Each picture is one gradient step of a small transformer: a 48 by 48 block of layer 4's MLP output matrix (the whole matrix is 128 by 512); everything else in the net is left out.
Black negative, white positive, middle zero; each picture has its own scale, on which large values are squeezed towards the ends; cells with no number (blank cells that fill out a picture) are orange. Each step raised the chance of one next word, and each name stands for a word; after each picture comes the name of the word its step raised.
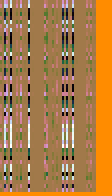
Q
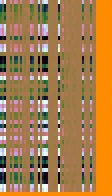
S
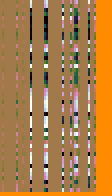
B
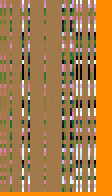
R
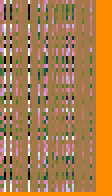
S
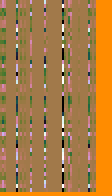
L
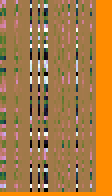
L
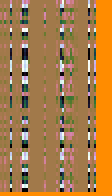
L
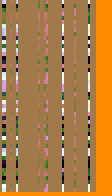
S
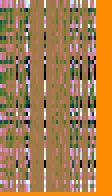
R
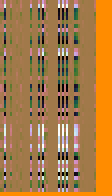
Q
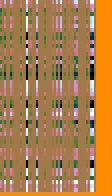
R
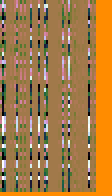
Q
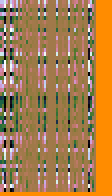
L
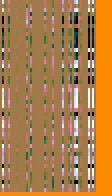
B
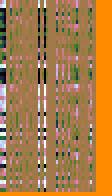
B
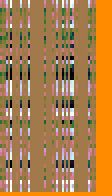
R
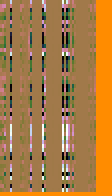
Q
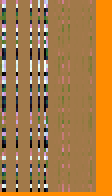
L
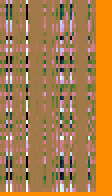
S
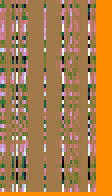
S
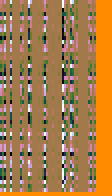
B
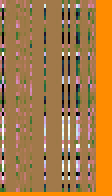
Q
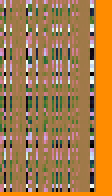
L
